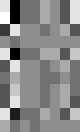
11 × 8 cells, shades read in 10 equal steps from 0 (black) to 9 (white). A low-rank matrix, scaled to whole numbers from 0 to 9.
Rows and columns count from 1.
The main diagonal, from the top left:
8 0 5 5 6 5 5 4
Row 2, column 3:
4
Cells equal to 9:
1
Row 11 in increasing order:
4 4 5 5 5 5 5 6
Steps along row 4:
down up same same same same same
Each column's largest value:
9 8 5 5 6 6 6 8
